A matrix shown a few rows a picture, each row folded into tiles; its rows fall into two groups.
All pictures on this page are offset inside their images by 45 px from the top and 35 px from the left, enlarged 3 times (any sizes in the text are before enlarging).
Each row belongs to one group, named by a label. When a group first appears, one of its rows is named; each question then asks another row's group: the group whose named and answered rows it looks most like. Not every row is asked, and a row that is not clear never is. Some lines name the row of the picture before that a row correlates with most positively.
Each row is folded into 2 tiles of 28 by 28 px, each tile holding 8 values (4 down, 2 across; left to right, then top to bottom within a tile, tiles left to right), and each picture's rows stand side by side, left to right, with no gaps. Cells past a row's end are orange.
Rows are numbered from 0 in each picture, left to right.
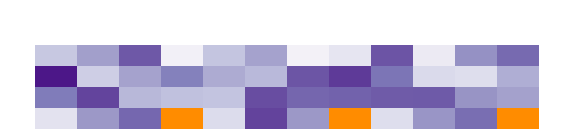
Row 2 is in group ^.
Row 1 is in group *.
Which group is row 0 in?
^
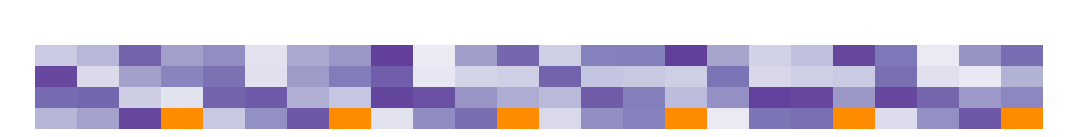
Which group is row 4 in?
^
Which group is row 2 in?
^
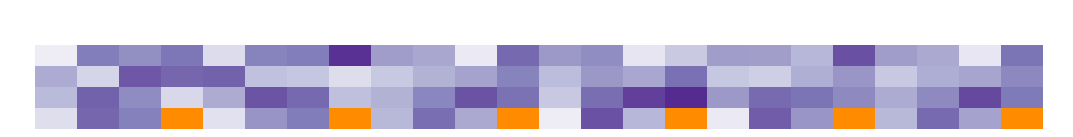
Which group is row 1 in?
^
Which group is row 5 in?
*
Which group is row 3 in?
*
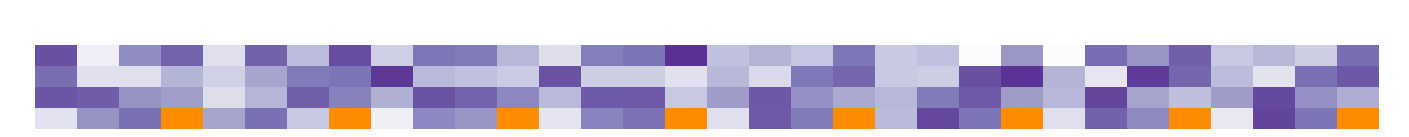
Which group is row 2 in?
^
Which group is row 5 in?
*
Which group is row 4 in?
*
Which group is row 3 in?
^
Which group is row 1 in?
*
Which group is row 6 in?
*
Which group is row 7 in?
*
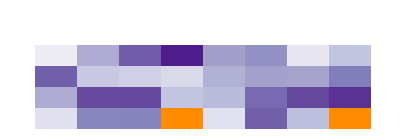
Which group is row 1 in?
*
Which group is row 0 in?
^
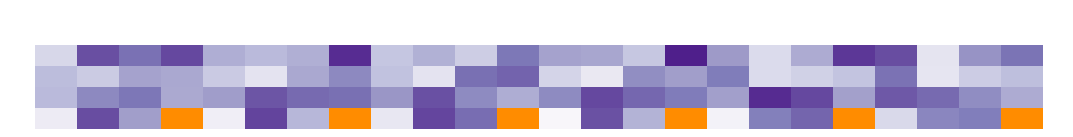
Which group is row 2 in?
*
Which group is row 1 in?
*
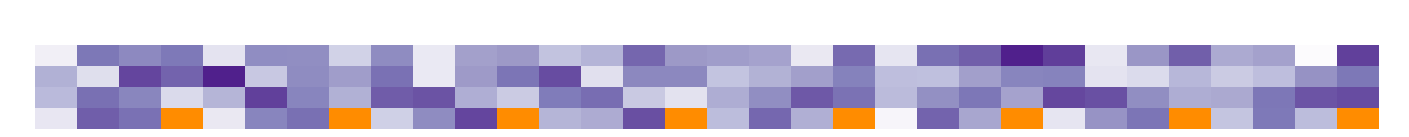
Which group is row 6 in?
^
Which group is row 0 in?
*
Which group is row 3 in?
^
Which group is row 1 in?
^
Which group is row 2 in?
^
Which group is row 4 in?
*
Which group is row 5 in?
*
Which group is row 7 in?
*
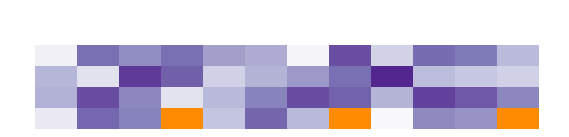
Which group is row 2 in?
^
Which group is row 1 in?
*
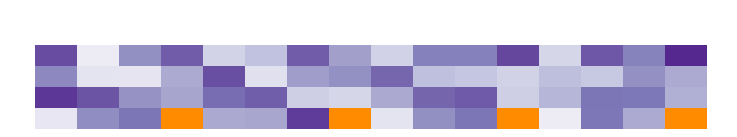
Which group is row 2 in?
^
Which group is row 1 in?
^
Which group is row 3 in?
*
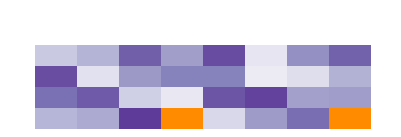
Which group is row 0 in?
^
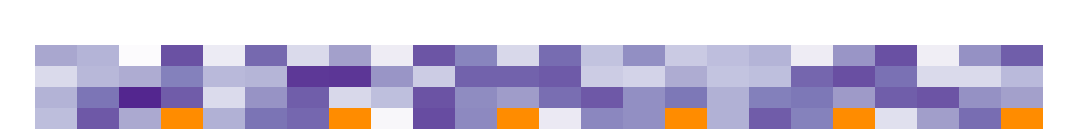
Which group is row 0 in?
*
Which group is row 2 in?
*
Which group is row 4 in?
*
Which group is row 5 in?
^
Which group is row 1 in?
*
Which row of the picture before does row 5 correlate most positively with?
1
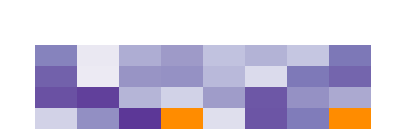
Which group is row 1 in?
*
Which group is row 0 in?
^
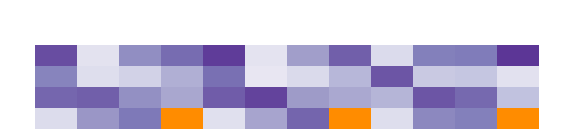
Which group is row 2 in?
^
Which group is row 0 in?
^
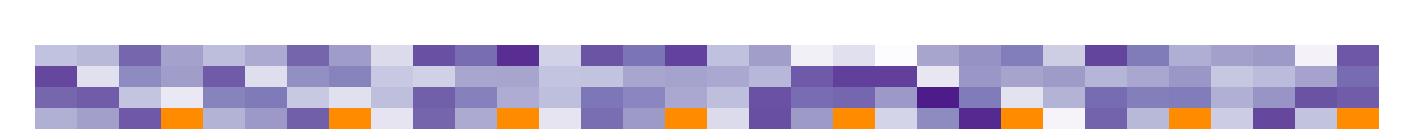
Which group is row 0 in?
^
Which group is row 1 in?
^
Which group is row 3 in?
*
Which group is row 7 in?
*
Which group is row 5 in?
^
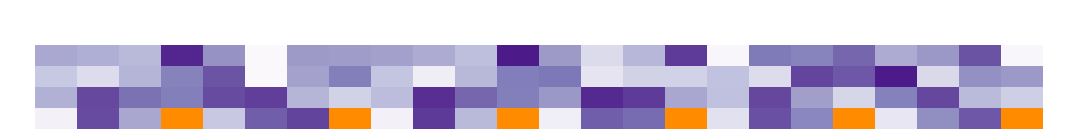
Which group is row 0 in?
*
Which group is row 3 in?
^
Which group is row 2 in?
*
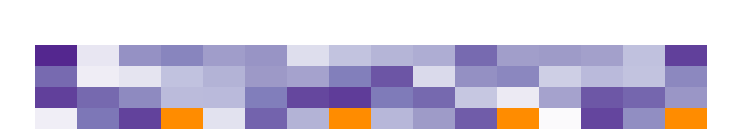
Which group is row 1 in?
*
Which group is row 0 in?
^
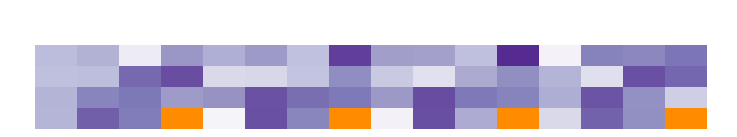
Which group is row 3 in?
*
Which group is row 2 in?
*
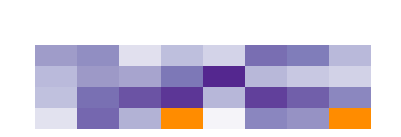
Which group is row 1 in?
^
